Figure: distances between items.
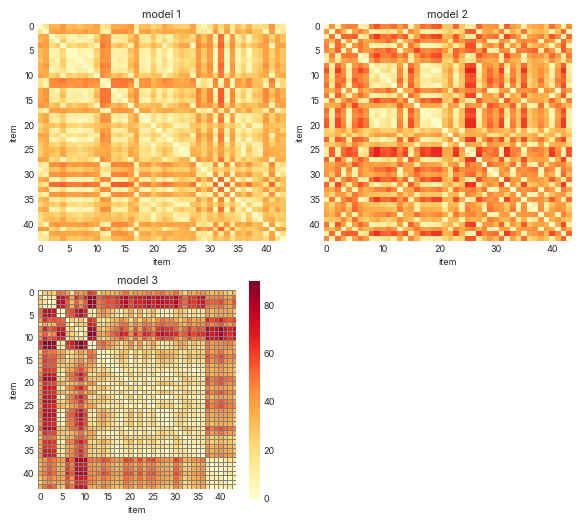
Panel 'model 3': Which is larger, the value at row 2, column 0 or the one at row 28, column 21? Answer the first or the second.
the first
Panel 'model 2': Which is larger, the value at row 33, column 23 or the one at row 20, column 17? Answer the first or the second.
the first
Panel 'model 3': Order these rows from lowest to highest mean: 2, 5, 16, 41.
16, 5, 41, 2
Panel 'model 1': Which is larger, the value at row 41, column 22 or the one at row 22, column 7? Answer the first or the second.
the second
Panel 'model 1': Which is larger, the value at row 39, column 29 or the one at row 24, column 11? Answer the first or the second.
the second
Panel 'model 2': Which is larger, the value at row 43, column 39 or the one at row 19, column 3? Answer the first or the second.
the second
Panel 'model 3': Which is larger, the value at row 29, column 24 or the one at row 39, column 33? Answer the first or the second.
the second
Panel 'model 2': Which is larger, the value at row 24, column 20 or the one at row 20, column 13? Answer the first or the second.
the second
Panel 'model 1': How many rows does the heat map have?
44
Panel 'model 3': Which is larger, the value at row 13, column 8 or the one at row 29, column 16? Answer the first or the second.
the first
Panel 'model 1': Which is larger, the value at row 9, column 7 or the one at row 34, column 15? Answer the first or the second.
the second
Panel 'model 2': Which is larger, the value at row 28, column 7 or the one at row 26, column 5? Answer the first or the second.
the second
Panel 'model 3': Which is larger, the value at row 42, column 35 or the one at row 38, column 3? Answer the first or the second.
the second
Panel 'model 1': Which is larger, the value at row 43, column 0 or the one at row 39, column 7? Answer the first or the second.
the second
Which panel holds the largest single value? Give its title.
model 3
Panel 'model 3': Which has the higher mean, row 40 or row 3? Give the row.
3
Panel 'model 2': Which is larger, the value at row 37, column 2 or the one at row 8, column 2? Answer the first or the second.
the second
